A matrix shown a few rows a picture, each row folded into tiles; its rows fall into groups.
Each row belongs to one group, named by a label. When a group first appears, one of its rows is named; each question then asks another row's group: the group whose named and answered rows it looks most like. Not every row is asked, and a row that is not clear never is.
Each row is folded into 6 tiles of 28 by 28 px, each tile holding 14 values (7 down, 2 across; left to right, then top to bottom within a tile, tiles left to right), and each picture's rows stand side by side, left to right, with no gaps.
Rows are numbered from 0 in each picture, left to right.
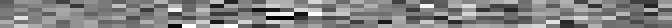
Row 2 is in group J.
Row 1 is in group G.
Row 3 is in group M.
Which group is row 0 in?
J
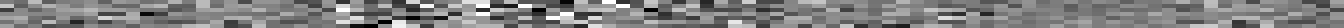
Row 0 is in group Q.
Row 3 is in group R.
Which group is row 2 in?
J
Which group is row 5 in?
Q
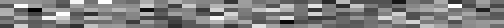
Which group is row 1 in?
R
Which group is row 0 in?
R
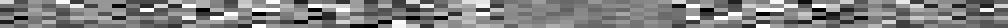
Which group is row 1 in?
R
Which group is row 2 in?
J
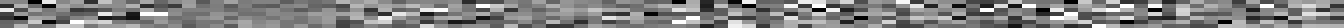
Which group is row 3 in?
Q
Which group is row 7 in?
J
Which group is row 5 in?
M
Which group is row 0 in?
G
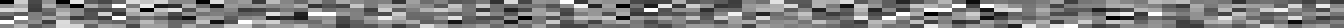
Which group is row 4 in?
R
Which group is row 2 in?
R
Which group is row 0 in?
J
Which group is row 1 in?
G
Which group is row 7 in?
R
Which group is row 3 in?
M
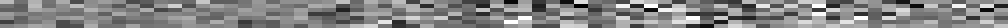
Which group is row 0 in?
M
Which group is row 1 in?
Q
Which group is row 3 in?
J
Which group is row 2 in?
M
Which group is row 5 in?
J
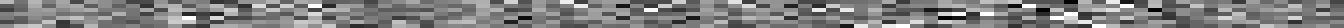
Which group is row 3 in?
M
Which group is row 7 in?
R
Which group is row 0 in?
M
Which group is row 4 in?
M
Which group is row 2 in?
J
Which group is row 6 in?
R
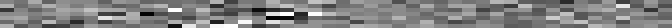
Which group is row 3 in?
R
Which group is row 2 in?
J
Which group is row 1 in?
G
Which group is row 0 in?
Q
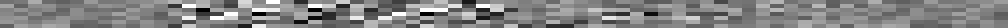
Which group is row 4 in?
J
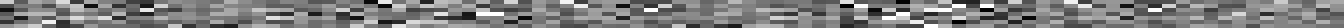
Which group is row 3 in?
M
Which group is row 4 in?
Q
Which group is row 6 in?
M
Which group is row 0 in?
M
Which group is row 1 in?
Q
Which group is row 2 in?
G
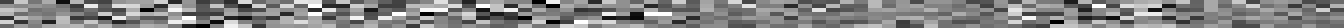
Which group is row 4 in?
M
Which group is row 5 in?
M
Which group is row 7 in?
M
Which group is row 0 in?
J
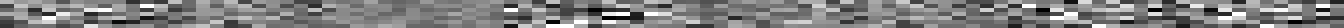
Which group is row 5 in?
M
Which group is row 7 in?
R
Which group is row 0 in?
R
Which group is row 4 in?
J
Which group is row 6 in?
R
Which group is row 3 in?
G
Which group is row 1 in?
M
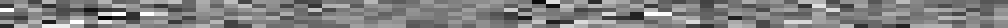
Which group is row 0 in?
G
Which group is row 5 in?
Q
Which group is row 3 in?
G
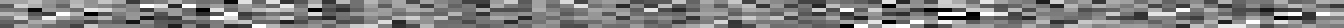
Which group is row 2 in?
M
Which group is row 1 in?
R
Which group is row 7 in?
G
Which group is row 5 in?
G
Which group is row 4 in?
M
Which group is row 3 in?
M
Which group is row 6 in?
G
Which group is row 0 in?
R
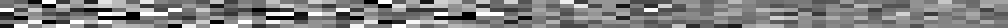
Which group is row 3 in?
M
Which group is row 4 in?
Q
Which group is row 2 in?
G
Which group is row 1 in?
G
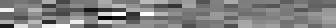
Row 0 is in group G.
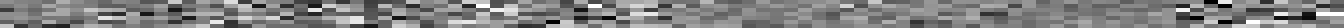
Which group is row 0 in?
Q
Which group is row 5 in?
Q
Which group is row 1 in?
M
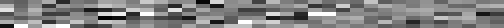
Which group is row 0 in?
G
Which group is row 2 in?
Q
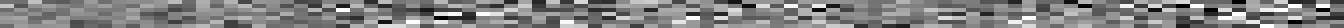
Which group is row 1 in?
M
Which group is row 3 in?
J
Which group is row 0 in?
Q
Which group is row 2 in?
G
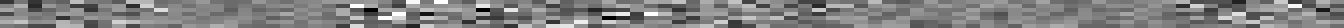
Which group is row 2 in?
R
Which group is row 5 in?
Q
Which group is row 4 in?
M
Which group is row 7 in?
R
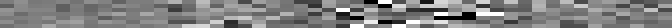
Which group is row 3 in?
M
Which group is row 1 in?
M
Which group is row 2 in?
G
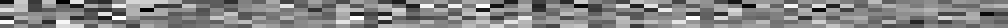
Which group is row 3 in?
J
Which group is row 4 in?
J
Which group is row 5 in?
Q
